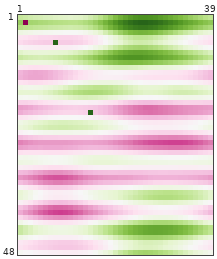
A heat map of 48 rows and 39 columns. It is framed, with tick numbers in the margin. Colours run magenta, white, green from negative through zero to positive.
Lone odd cells: 3, 2 higher and 1 lower than their neighbours. Ninth with the highest average: top middle. Stripes: horizontal, repeating 7 times.
